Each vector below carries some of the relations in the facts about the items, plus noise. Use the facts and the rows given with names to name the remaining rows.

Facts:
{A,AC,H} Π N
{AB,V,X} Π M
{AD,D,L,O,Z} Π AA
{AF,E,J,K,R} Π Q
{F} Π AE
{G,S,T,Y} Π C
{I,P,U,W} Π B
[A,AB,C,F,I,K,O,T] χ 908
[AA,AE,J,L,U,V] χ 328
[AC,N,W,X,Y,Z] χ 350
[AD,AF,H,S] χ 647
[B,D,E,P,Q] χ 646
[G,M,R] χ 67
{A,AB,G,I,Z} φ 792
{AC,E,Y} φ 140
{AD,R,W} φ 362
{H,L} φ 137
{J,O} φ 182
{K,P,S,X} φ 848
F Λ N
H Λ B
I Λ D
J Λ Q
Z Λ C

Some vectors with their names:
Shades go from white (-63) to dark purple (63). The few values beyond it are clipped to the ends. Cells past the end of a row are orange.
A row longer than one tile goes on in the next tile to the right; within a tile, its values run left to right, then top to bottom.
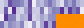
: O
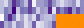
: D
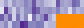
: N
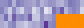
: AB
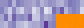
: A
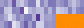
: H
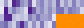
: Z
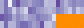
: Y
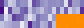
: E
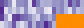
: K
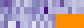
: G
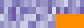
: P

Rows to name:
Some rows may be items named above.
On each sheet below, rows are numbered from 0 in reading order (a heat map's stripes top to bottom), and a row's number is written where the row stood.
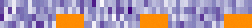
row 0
J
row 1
M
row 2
AE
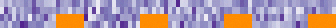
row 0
N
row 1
J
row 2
C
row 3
F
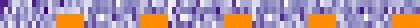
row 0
R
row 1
L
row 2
AA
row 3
L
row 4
B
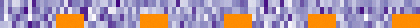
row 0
Q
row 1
AF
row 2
C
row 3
AD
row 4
B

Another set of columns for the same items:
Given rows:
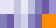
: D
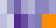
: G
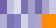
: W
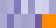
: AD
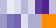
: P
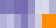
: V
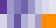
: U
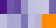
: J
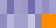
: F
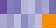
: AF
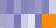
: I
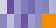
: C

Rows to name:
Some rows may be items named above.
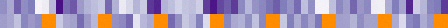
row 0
AA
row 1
J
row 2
P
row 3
Q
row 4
K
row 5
L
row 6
AA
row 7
R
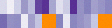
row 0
B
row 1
M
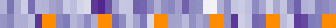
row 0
O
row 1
E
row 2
N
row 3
AA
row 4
Z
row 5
G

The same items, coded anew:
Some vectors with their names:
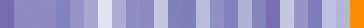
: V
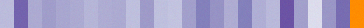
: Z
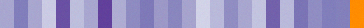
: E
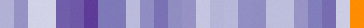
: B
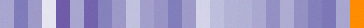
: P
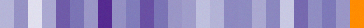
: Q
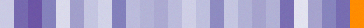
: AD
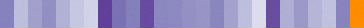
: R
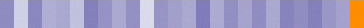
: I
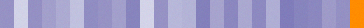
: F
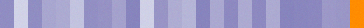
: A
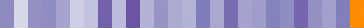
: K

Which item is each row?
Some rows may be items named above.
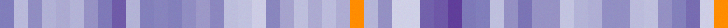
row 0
G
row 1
B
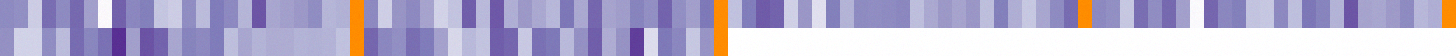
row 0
AA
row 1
K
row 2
AF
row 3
AA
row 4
M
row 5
J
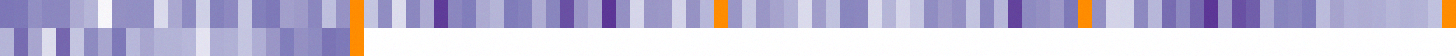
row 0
L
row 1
N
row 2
O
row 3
M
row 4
D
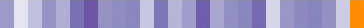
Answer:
C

